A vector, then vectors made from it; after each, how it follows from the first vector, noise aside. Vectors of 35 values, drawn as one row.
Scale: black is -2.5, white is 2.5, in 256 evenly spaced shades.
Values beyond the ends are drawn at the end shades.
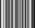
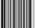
negated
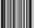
negated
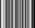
copied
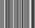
partly zeroed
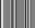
partly zeroed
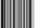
negated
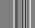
partly zeroed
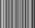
shrunk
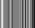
partly zeroed
